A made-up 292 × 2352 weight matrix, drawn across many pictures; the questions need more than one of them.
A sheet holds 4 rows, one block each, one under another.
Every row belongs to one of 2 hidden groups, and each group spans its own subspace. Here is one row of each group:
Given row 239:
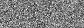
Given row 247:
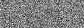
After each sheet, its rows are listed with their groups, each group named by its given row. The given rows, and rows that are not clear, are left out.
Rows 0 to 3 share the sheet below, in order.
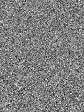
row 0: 247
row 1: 239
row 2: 247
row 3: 247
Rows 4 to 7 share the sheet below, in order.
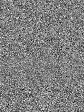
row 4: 239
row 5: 247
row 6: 247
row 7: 247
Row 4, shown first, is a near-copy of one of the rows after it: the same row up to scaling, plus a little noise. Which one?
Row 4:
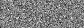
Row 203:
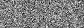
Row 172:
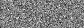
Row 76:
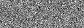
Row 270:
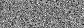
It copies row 172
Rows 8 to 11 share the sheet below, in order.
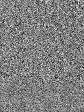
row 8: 239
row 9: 247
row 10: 247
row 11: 247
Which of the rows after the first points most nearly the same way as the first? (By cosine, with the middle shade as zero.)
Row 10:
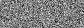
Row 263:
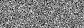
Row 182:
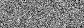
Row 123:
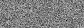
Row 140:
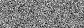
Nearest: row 140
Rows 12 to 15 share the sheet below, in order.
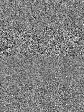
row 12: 239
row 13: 247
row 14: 247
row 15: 247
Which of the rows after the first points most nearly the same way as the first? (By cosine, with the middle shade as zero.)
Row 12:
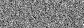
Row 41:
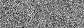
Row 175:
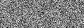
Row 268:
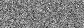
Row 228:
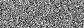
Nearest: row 268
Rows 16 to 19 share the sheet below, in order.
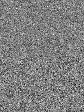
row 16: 239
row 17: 247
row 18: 239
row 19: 247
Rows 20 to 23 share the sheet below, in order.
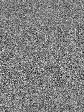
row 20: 247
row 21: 239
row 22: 247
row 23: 239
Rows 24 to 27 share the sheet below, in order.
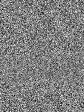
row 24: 247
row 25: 239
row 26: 239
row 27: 247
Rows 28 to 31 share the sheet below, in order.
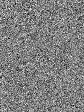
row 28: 239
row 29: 239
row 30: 239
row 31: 239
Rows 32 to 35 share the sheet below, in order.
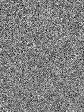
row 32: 247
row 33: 239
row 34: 239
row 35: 247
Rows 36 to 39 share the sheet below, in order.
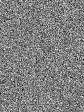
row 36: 247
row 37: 247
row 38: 239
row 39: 247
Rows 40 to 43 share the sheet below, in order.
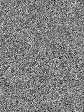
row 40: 239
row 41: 239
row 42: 239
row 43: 239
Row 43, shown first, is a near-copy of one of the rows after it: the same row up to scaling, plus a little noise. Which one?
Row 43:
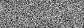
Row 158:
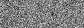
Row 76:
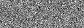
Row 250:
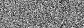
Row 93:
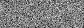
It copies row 93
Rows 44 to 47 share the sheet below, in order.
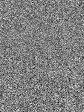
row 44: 239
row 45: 247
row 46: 239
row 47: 239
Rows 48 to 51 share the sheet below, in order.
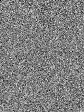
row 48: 247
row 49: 239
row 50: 247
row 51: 247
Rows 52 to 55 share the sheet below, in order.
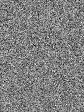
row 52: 247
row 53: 239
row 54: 239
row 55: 247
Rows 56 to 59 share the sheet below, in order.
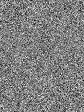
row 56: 239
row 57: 247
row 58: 239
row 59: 247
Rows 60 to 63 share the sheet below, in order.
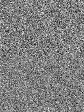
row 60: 247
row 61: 247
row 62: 247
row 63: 239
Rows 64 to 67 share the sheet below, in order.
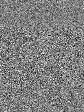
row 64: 239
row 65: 247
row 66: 247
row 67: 239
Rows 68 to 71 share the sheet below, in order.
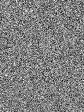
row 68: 247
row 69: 247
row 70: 239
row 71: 247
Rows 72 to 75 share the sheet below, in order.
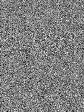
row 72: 247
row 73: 239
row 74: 239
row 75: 247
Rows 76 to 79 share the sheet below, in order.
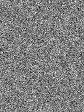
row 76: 239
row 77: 247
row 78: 239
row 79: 239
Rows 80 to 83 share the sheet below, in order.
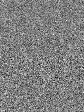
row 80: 247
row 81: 247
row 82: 247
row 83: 239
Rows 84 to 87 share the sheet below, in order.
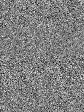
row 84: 239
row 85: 239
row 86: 247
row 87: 239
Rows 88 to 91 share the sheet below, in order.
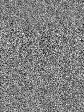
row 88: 239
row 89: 247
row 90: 247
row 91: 247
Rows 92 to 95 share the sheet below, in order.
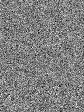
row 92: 247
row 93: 239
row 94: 239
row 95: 239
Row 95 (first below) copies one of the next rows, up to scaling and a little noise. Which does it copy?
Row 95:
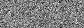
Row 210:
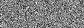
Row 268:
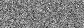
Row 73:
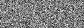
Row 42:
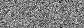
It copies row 42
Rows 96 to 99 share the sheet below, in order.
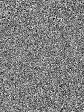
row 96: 239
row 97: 239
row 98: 239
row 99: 239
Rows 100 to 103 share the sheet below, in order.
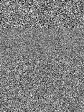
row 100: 247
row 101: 247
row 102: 247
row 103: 247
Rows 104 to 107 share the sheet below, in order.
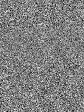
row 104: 239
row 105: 247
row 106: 247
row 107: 247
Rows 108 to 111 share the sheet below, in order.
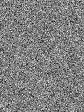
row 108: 239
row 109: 247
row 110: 239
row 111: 247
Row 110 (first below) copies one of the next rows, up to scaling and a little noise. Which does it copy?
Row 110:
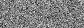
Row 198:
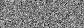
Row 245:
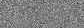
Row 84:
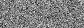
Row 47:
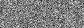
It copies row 84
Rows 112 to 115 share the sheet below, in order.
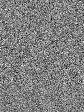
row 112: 239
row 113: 239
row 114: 239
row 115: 247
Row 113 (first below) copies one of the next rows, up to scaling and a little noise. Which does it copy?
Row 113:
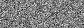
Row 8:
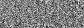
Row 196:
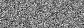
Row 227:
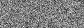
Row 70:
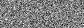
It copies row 196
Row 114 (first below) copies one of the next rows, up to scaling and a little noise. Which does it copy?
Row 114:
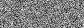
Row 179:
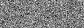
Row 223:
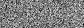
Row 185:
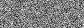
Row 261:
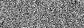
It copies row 185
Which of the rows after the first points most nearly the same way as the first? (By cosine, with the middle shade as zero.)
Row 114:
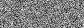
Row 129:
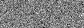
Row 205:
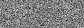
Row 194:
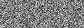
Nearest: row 129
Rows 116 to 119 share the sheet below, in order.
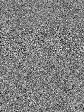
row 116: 247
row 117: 247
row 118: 247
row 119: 239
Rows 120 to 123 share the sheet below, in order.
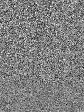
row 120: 239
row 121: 239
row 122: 247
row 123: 247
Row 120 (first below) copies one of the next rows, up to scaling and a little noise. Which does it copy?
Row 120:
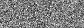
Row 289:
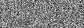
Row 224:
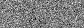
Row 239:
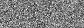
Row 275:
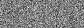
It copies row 239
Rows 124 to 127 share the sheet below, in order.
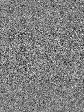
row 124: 247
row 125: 247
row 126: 239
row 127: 239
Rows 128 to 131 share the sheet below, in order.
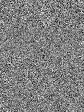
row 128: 247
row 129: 239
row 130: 239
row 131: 247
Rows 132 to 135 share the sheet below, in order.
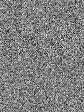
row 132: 239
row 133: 247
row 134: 239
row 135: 239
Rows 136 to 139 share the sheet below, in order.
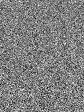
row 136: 239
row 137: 239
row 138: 247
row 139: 247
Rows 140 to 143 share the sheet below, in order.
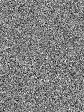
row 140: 247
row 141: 247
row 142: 239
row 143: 239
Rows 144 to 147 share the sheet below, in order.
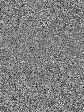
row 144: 247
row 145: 239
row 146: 247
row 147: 239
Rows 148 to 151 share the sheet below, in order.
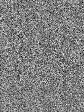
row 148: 239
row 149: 247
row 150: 247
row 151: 247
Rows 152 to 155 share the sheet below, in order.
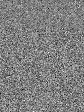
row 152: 239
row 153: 239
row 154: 247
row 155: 247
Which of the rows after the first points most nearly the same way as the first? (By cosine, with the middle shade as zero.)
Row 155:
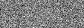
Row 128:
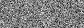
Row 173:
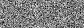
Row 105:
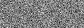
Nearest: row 128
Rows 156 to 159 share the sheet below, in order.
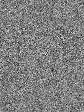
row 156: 239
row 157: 247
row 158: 239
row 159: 247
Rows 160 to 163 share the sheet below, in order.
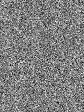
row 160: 247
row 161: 247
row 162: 247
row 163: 239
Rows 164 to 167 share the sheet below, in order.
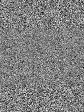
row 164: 247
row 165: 247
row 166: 247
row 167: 239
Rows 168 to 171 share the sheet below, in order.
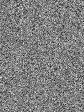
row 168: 247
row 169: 239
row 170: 239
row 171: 239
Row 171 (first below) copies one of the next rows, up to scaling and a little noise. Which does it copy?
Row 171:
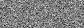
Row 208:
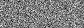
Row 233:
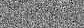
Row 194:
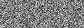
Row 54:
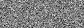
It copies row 54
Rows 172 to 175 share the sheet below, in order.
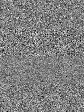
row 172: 239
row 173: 239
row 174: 247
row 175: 247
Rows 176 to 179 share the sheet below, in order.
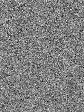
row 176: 247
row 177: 239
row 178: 247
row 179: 239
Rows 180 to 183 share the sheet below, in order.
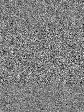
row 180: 239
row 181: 239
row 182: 247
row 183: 247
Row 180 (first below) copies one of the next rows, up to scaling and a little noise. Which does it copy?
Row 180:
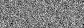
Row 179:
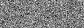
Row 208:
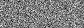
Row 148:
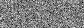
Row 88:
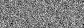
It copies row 88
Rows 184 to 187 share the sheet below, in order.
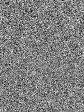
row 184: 247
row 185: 239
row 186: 239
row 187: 239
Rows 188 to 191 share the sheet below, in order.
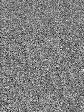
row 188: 247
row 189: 247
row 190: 239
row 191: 247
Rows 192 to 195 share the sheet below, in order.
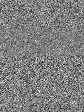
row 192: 247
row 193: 239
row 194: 239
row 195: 239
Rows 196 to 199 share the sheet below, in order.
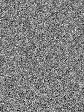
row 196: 239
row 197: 239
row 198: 239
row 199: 239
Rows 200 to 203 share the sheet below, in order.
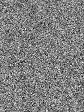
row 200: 239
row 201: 247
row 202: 247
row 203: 239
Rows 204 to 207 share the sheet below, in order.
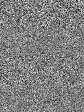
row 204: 247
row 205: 247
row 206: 247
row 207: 239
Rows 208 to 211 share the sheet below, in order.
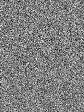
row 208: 239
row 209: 247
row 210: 239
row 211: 247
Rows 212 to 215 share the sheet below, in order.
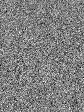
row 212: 239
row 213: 247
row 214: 247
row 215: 239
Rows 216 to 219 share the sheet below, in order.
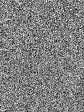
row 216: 247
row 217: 239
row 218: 247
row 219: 239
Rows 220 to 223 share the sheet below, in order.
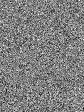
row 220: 247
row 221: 247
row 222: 239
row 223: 239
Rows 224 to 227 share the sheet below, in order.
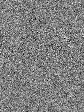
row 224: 239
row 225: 239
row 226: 239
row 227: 239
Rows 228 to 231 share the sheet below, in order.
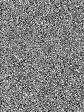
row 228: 239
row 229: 247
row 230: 247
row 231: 247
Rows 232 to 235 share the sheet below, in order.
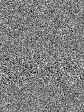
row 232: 247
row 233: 239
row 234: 247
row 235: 247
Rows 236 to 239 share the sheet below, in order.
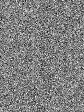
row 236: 247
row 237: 247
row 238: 247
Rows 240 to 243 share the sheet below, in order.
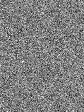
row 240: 247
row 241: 239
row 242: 247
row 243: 247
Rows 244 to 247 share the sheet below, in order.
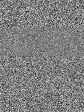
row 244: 239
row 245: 239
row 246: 239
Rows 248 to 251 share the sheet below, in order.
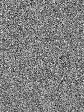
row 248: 239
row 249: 239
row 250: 239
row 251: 247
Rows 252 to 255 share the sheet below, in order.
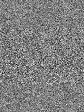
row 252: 247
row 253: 247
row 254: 239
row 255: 247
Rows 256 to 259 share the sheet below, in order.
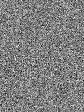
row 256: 247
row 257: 239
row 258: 239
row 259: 239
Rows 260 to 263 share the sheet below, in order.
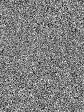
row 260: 239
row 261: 239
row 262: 239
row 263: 247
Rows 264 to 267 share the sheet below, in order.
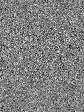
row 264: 239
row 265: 247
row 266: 239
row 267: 239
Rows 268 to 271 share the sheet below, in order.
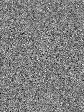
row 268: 239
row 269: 247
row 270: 239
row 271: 247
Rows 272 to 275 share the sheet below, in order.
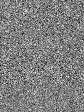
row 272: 247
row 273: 247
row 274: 247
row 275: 239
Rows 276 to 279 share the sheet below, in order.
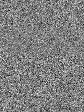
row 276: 239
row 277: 247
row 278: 247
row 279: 239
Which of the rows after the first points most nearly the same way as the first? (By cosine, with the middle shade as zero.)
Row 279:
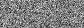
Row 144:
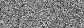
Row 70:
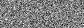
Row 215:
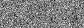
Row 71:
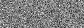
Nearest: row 70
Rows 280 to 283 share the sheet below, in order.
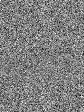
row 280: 247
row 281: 239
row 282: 247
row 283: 247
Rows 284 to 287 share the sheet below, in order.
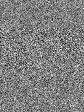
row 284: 239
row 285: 247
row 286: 239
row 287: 239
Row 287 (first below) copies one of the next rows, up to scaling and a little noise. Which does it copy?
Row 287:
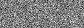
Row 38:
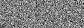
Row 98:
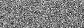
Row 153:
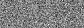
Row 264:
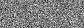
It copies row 264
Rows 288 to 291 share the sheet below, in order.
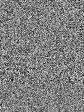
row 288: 247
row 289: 239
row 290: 239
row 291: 239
